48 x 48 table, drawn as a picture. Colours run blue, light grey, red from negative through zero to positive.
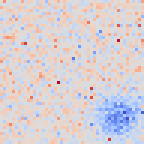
Average level on the scale: 50%. Stripes: none. Ninth with the lowest average: bottom right. Dips: one, in the bottom right.
